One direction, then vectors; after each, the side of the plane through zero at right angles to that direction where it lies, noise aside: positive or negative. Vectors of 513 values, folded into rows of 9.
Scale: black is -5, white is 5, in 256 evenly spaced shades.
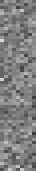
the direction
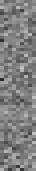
negative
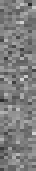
negative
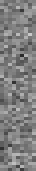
negative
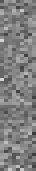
positive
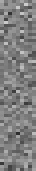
negative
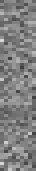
positive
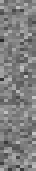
negative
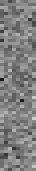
negative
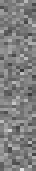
positive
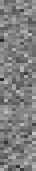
negative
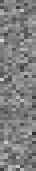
positive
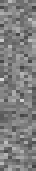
positive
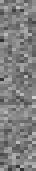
negative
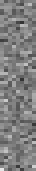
negative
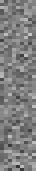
negative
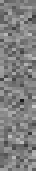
negative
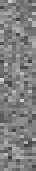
positive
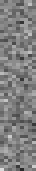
negative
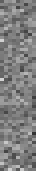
positive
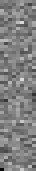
positive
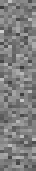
positive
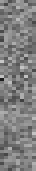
negative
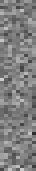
positive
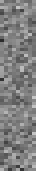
negative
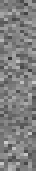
positive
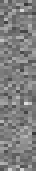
positive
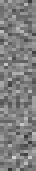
negative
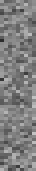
negative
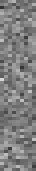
positive
